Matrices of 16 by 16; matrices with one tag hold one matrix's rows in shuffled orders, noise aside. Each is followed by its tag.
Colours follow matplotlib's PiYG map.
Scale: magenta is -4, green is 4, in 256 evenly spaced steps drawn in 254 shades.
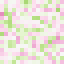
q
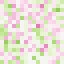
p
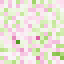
p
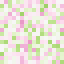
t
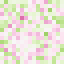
p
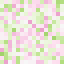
p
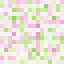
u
